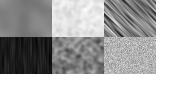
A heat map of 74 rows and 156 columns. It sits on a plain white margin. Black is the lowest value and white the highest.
It is made of 2 by 3 panels. Panel 1,1: middling, smooth, faint in contrast. Panel 1,2: very high, blotchy, faint in contrast. Panel 1,3: middling, slanting down to the right, strong in contrast. Panel 2,1: very low, streaked downward, faint in contrast. Panel 2,2: middling, blotchy. Panel 2,3: high, fine-grained.
